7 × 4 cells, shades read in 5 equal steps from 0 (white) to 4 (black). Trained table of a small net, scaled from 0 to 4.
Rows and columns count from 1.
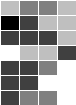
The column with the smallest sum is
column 4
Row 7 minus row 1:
2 0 0 -1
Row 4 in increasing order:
0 1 1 3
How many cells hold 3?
10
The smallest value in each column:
0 1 0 0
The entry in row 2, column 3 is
1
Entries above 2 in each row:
0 2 3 1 2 2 1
